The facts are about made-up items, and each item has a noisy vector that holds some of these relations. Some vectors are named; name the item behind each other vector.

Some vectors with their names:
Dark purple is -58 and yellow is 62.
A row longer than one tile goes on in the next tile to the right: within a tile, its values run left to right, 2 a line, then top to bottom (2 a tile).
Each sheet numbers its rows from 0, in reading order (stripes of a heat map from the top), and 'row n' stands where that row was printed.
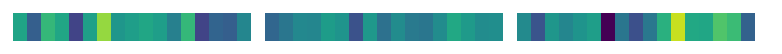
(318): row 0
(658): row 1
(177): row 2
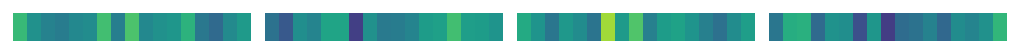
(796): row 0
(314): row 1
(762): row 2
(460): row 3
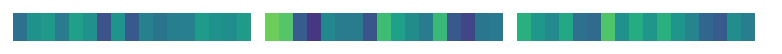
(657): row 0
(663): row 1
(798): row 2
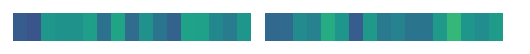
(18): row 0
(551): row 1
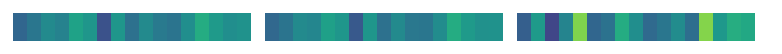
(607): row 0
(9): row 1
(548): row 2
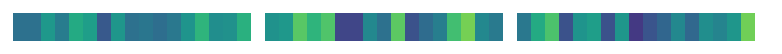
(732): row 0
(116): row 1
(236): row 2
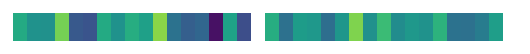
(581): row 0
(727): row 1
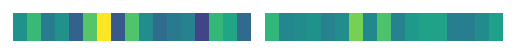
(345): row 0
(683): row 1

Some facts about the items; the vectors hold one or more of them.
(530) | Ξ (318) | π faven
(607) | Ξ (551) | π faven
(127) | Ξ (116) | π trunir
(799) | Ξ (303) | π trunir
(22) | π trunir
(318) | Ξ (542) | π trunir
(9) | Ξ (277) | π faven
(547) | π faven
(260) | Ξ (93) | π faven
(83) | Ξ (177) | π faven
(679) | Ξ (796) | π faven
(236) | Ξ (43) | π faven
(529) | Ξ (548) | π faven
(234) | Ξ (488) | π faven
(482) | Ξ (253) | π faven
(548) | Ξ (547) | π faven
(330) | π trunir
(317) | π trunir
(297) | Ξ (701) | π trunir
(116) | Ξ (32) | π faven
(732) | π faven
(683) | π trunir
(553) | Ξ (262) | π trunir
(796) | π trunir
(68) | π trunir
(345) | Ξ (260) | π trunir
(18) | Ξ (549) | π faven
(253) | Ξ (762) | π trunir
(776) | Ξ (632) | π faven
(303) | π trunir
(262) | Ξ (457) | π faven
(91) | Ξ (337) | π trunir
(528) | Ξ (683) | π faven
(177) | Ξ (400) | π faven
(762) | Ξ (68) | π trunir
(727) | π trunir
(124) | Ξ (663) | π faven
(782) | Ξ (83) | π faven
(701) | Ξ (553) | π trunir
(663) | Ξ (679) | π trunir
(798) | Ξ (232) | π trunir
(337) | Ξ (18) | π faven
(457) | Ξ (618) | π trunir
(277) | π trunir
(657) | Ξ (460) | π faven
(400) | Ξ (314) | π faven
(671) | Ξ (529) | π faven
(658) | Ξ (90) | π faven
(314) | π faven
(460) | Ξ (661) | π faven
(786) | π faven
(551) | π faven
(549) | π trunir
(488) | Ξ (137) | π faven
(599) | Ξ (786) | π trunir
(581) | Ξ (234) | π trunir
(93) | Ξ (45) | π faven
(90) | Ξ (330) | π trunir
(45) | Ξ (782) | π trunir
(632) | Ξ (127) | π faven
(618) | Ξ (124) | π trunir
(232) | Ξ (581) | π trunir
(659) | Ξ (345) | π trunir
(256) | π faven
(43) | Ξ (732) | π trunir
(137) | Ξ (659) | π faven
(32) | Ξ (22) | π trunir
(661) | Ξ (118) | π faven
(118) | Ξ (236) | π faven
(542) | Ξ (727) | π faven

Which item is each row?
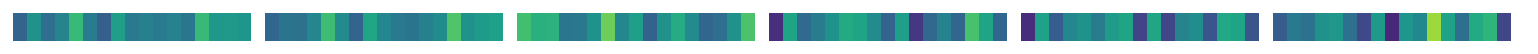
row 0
(671)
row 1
(547)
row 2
(43)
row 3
(260)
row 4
(93)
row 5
(782)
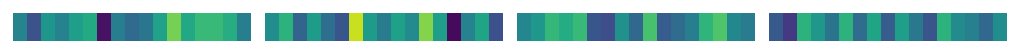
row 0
(400)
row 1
(45)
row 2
(632)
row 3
(542)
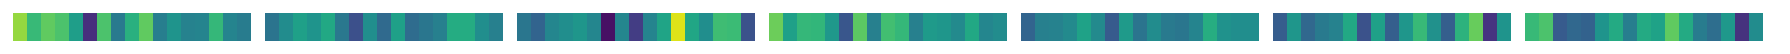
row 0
(127)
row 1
(776)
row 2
(83)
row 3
(32)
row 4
(482)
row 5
(262)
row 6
(457)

